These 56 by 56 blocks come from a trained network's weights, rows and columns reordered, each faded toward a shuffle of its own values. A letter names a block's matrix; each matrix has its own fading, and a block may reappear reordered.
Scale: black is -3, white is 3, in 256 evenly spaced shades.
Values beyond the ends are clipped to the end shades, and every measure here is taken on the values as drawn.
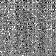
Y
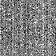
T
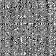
T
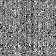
Y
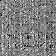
T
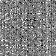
Y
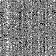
T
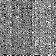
T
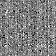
T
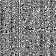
T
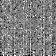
T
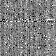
Y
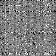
Y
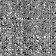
Y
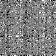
Y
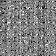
T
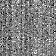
T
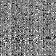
Y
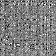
Y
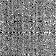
T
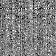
Y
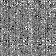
Y
